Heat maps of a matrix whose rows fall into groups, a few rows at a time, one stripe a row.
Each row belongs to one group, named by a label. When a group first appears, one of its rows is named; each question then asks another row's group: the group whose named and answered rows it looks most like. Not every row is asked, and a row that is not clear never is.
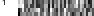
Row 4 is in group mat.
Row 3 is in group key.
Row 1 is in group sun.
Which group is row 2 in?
sun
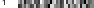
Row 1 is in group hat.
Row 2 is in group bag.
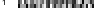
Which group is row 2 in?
mat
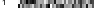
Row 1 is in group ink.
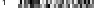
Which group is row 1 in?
hat
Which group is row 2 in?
bag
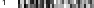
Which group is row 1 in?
sun
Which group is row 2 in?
sun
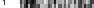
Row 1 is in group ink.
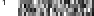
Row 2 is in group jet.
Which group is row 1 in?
jet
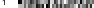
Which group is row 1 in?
bag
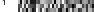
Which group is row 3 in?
mat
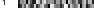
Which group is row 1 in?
mat
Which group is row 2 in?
bag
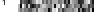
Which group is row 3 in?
jet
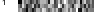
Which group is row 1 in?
bag
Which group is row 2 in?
hat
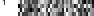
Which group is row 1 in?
hat
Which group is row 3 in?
hat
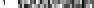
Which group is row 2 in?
jet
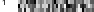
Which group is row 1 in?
ink
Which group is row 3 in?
key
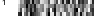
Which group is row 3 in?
ink
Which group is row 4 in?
bag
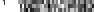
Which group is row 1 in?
sun
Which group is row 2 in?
jet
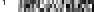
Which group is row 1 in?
hat
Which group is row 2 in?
jet
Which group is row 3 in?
key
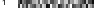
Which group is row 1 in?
hat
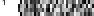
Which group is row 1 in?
hat
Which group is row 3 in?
sun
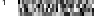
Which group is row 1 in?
mat
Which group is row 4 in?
jet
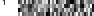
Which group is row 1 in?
key
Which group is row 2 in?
jet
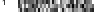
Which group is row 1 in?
sun
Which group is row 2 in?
key
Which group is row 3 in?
hat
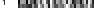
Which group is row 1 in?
mat
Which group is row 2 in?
ink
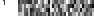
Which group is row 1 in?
ink
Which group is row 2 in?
key
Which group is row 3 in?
bag
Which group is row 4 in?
sun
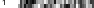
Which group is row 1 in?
ink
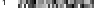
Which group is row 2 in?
key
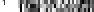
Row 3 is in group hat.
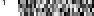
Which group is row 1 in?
mat
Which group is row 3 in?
sun
